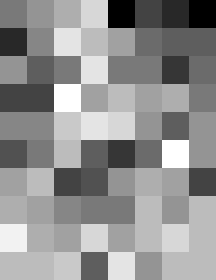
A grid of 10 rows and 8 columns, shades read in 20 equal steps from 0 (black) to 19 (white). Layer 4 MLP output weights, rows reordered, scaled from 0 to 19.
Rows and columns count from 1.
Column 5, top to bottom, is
0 12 9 14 16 4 11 9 12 17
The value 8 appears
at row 2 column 6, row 3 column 8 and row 6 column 6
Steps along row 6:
up up down down up up down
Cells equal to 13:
5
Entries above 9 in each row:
3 4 2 5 7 3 5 6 8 7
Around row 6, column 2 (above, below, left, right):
10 14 6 14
